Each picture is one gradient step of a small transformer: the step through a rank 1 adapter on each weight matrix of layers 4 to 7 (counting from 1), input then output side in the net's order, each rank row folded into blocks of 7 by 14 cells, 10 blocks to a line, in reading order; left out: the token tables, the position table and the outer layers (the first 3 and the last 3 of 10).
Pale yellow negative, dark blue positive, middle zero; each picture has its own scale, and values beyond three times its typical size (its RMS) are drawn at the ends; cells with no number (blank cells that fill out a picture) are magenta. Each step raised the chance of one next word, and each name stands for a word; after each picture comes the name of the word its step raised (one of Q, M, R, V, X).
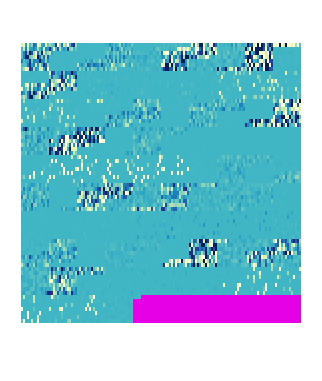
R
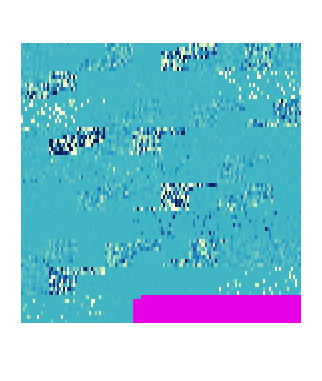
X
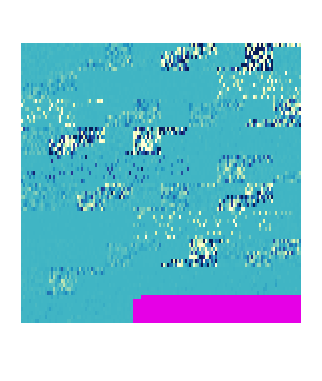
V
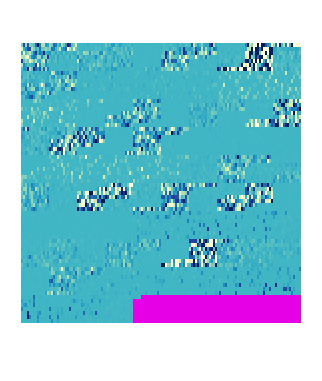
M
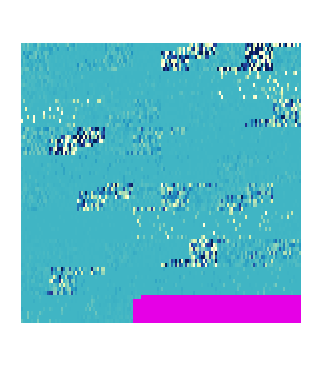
V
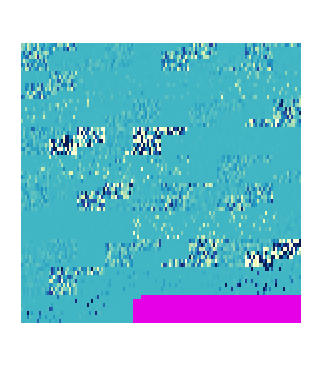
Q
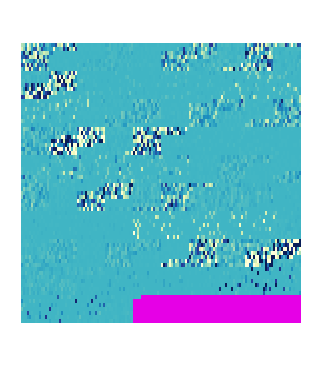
Q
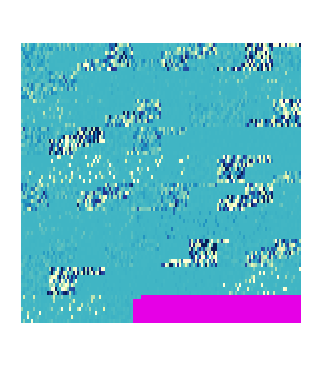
R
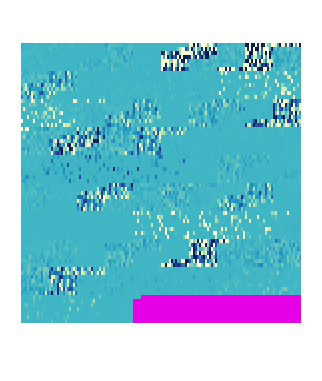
V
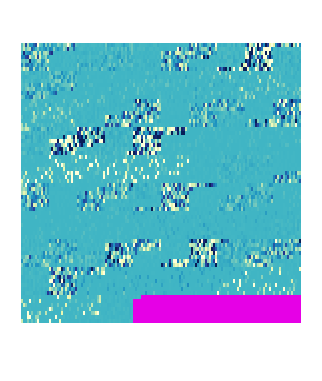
R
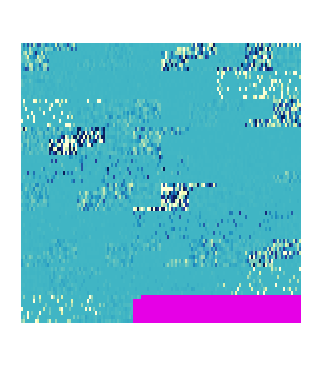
X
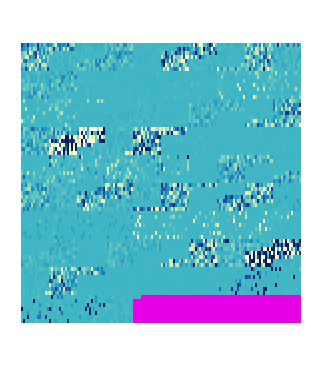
Q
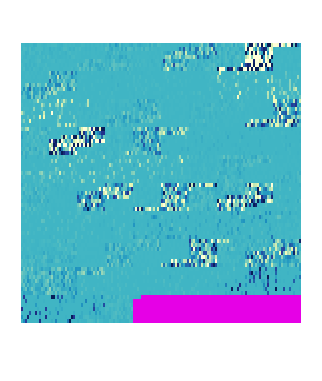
M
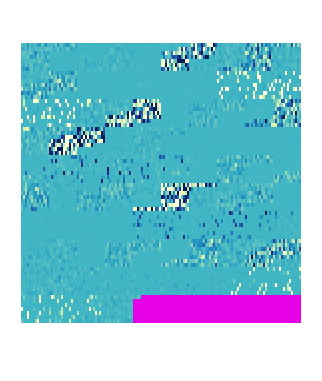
X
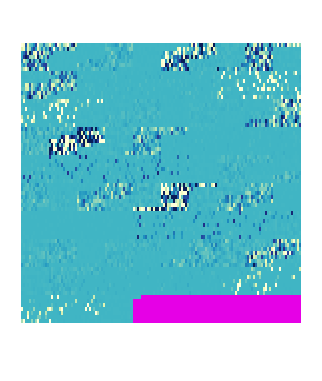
X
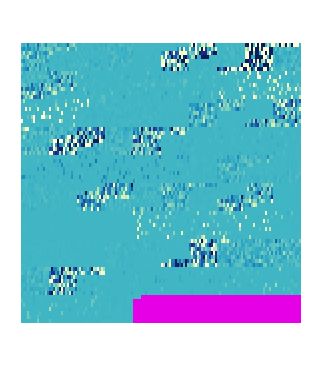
V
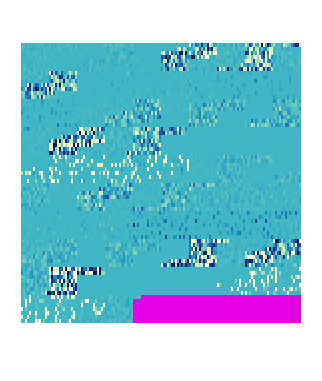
R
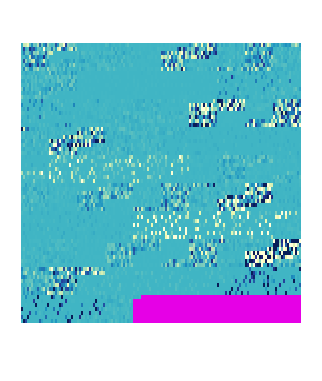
Q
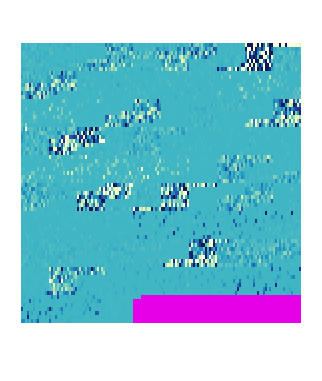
M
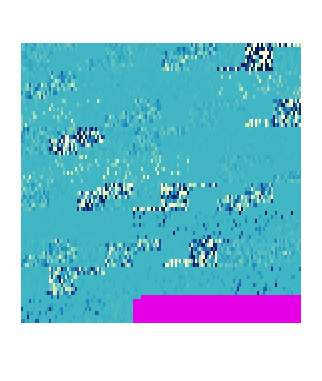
M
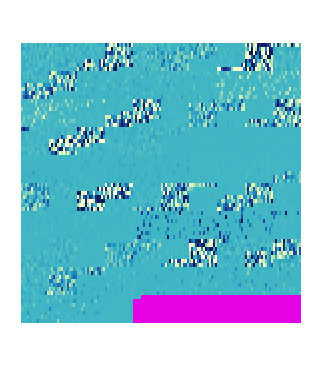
M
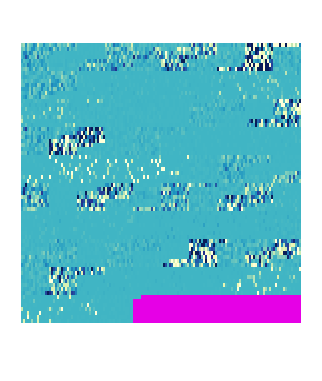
R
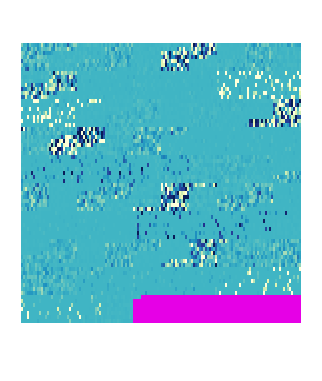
X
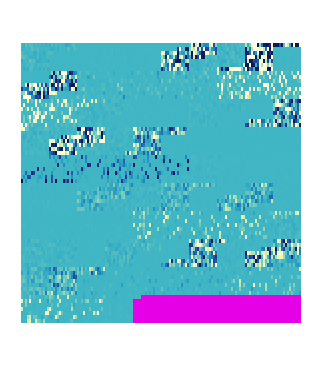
V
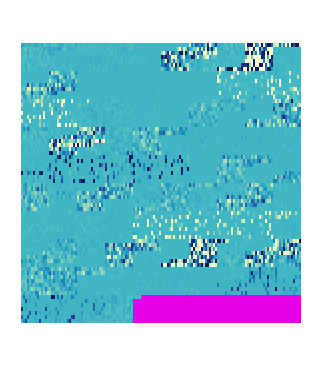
V
